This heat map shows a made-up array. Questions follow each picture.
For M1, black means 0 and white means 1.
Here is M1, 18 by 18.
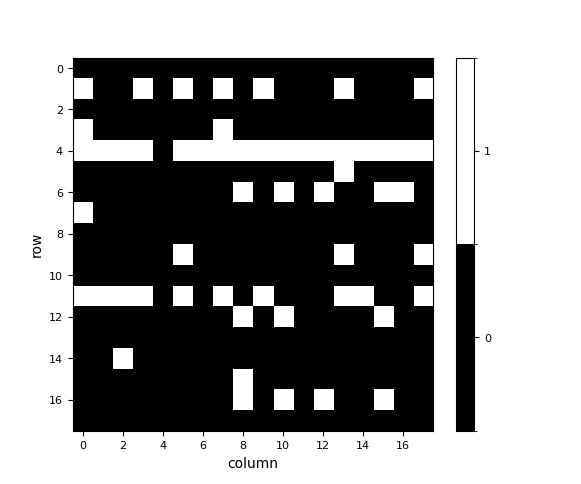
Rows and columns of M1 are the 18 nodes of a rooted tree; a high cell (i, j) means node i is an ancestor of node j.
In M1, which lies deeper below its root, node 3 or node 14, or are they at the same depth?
node 3
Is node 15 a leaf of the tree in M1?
no
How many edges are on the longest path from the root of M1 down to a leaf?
5
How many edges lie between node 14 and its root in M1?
2
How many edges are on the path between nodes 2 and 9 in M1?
4
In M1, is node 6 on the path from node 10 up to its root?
yes
